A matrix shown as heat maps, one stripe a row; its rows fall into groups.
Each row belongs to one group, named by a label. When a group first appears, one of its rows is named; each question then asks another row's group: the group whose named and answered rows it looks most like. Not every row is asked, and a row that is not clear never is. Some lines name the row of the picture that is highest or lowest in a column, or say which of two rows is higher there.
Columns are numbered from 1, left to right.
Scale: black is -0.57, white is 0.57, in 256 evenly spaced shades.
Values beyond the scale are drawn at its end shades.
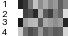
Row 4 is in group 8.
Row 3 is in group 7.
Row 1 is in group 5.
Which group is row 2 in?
8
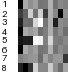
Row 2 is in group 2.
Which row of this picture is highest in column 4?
5
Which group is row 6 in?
7
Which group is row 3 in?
5
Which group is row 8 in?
5
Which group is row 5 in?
5
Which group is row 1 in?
7
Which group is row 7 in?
7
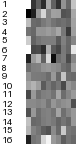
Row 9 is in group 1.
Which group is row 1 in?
8
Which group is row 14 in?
8
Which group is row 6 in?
8
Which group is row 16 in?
5
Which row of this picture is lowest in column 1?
2
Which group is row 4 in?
2
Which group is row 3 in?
8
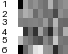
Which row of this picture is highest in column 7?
1
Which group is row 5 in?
1
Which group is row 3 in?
1
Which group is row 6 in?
5
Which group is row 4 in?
8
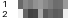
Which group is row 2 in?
8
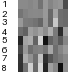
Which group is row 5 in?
2
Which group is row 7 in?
2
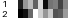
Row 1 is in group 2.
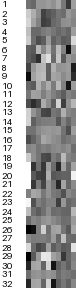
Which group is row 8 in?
7
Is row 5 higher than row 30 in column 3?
No
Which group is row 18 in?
1
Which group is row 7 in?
5
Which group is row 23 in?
8
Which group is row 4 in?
8
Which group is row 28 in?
8
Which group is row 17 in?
7
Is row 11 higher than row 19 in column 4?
Yes
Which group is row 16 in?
5
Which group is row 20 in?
8
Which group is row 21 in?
8
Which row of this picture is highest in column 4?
29
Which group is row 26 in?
5
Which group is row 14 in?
8
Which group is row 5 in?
8
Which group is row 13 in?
1
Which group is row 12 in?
5
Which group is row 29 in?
5
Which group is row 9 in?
7
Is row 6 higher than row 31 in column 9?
No
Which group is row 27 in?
1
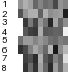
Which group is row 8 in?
8
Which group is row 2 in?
7
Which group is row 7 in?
8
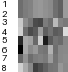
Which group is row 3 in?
1
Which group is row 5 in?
2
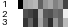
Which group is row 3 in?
8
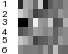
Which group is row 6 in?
1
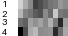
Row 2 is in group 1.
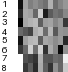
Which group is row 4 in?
5
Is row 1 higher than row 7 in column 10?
No
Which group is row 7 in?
8
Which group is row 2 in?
2
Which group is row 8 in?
8
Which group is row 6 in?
2
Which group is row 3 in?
7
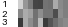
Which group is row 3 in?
2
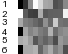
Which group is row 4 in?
7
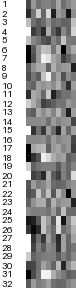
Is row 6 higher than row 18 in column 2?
Yes
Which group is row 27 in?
8
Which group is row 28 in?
8
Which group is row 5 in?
1
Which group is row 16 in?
7
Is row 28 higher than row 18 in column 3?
Yes
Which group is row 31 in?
5
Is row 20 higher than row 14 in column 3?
No
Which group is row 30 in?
5
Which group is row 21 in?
2
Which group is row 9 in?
5
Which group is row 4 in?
8
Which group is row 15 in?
8
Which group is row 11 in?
2
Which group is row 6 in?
5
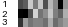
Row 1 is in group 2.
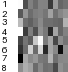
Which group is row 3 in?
8
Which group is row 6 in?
2
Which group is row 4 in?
8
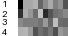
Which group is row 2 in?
2
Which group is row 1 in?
7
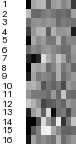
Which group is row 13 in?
2
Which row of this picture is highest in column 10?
14
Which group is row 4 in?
7
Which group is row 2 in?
8
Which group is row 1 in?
7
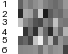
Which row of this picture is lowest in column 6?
2
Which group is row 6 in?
7
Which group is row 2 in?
2
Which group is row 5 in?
5
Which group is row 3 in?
1
